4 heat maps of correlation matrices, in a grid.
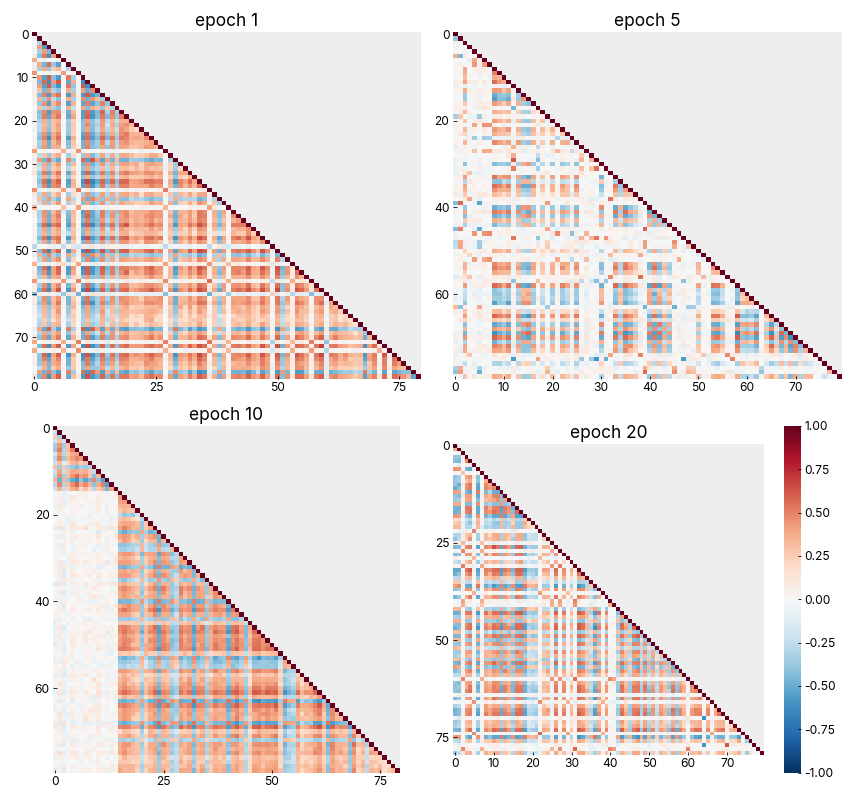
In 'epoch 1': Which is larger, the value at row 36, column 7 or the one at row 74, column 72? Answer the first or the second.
the second
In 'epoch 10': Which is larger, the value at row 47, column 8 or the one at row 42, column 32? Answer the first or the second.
the first
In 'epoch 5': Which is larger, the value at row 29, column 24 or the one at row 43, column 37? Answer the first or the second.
the second
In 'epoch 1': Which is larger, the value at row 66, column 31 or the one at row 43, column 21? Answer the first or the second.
the second
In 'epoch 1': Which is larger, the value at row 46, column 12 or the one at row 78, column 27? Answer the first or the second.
the second
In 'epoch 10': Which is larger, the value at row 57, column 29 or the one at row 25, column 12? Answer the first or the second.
the first
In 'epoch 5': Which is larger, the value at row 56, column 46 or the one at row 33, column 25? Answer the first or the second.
the second
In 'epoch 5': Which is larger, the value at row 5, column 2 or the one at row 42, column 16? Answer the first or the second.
the first
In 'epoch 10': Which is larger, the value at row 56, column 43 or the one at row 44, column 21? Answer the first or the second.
the first
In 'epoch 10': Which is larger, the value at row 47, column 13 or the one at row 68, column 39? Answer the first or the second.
the first
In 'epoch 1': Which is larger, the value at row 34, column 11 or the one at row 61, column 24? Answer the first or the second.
the first
